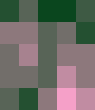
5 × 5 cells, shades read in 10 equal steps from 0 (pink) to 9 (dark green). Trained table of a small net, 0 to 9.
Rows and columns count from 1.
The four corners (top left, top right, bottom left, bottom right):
8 7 6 2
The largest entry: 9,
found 2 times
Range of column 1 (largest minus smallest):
4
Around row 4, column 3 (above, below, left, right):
6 4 5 2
